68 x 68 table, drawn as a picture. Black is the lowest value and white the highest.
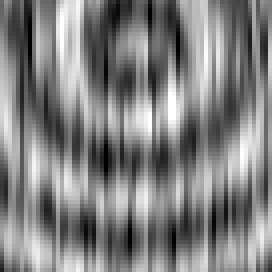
On average the colour sits 50% of the way up the scale. There is no overall slope. Rings spread out from the top middle. The ninth with the lowest average is the top middle.
